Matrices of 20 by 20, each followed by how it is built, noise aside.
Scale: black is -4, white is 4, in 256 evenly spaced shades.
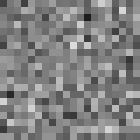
noise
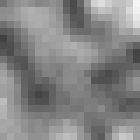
smooth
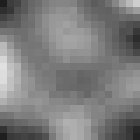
smooth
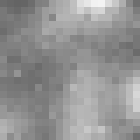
smooth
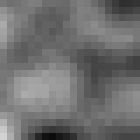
smooth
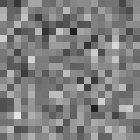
noise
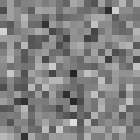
noise
